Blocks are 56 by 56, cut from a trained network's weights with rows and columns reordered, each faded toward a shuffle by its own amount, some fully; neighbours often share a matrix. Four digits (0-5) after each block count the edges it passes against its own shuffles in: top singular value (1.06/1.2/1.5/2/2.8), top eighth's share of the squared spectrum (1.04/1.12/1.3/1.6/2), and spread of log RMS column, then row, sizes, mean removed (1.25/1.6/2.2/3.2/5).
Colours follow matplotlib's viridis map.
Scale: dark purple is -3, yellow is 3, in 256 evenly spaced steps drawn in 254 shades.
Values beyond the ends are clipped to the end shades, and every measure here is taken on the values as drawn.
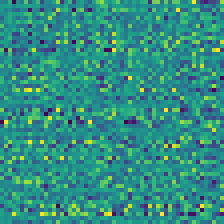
4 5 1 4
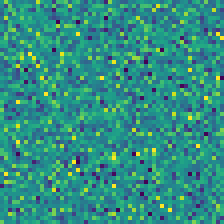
2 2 0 0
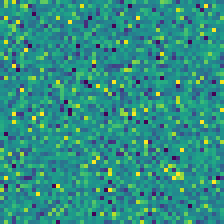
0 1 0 0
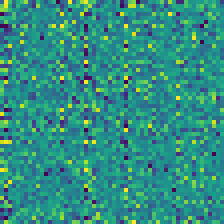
4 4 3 2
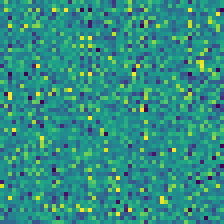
3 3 2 1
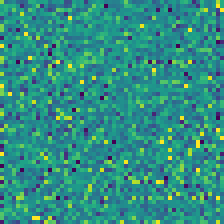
2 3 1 1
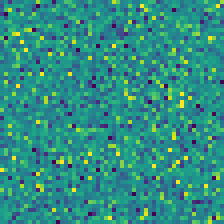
0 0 0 0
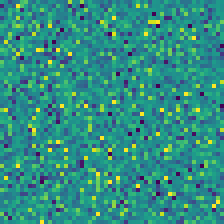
1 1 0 0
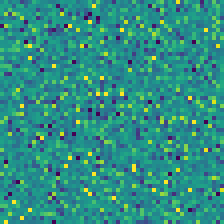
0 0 0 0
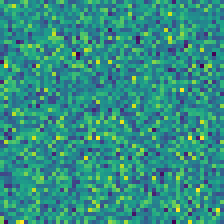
3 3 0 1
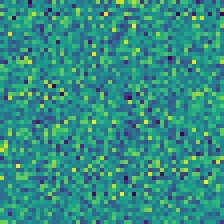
3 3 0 2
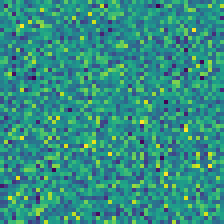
2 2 0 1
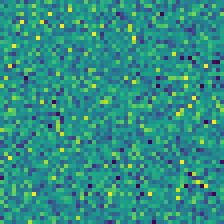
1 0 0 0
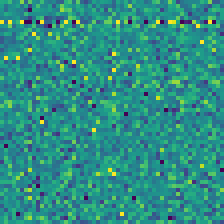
3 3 1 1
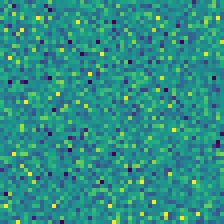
0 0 0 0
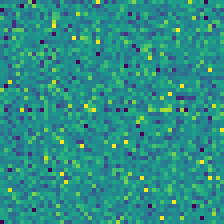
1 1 0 0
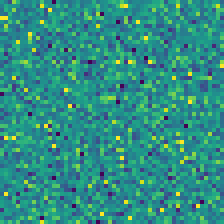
1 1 0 0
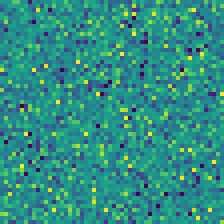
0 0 0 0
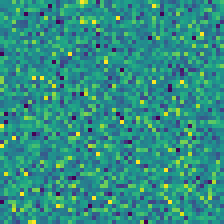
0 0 0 0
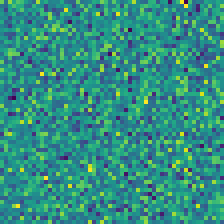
2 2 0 1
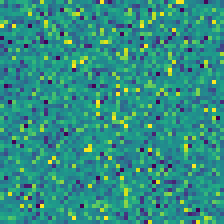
1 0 0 0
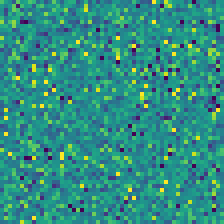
2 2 1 1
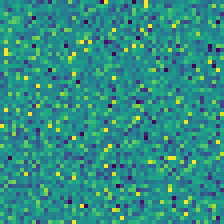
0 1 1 0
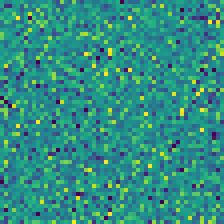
2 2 1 0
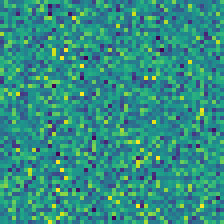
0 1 1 0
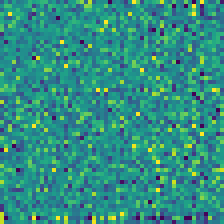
3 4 2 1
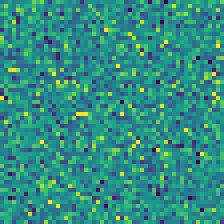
1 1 0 0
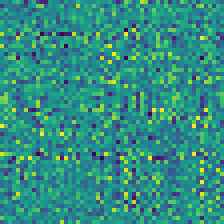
3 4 2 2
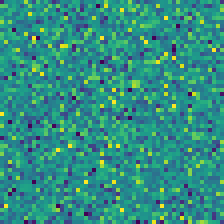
2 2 1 0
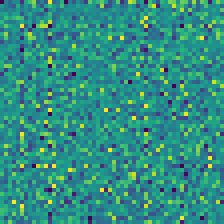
3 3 2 2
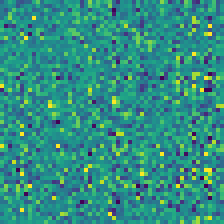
3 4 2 2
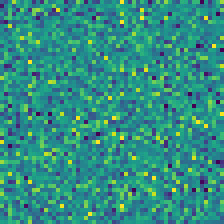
2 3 1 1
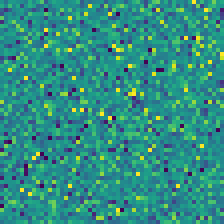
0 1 0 0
